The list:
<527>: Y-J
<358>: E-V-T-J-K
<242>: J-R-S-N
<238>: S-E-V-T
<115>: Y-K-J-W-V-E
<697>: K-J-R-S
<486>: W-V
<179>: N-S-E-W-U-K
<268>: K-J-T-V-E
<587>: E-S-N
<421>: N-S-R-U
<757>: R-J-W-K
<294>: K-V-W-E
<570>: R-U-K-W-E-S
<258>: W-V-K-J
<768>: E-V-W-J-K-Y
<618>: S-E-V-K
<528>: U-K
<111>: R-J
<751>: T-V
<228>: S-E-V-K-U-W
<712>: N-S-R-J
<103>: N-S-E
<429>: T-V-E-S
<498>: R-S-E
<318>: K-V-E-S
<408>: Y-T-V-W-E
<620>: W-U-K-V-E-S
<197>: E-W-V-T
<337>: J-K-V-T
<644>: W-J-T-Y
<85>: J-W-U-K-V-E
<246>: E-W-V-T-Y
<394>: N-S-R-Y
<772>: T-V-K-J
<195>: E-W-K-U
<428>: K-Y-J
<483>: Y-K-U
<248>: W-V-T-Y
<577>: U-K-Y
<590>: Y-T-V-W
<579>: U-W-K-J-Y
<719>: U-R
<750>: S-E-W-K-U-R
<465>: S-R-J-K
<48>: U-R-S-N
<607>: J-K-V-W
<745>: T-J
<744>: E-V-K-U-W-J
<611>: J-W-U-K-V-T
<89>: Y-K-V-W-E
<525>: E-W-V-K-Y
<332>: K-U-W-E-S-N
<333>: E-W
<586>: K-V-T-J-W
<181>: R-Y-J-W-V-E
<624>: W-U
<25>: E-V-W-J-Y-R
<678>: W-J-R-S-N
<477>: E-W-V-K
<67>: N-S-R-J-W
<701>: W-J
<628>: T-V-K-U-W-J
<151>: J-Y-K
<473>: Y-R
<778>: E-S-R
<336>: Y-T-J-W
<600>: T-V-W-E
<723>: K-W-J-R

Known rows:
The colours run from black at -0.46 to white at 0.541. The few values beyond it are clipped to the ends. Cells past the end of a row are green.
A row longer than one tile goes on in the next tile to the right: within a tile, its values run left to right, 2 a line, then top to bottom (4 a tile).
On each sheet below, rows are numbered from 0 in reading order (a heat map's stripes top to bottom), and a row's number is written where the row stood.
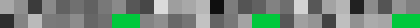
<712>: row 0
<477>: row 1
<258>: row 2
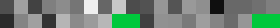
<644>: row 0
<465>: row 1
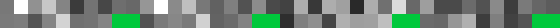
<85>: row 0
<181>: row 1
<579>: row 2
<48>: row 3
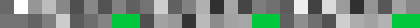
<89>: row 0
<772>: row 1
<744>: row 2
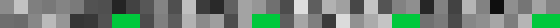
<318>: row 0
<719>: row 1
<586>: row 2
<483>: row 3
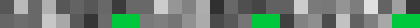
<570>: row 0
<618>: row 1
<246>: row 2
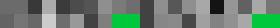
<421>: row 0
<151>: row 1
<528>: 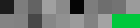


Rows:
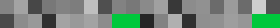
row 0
<745>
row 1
<527>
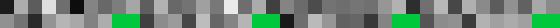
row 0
<195>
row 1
<248>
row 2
<394>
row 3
<701>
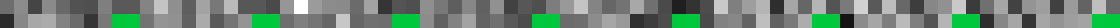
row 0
<697>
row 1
<751>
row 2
<268>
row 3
<332>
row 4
<429>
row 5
<525>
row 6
<25>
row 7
<428>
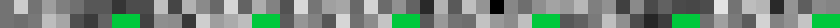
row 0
<620>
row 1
<336>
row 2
<590>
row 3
<757>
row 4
<498>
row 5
<607>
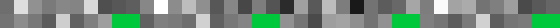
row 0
<197>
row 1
<115>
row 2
<179>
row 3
<600>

